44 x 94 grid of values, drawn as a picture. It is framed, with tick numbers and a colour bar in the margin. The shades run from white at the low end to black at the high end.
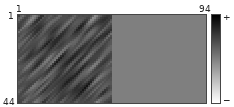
It is made of 1 by 2 panels. Panel 1,1: high, slanting up to the right. Panel 1,2: middling, flat.
